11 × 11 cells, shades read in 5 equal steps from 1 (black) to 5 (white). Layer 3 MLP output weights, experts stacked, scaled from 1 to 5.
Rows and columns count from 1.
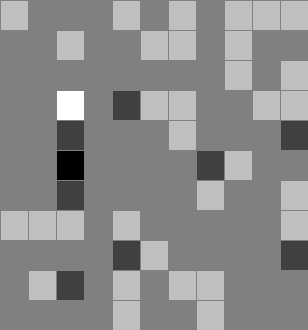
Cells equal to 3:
79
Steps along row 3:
same same same same same same same up down up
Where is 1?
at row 6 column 3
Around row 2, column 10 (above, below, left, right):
4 3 4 3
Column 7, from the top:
4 4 3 4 4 3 3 3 3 4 3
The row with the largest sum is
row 1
